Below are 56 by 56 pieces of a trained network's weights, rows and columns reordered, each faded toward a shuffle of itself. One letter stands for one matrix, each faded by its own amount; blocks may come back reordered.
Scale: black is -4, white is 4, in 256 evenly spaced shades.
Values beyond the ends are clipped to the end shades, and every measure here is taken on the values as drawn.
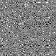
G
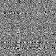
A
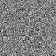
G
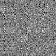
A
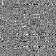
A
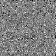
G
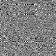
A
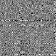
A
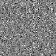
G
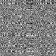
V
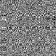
V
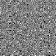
A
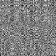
V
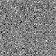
G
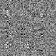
A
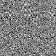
G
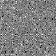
G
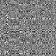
V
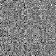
A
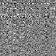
A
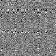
A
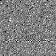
G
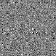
A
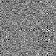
A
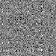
A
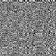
V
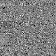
G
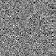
A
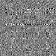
A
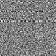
V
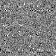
G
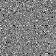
G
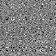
A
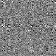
A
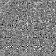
G
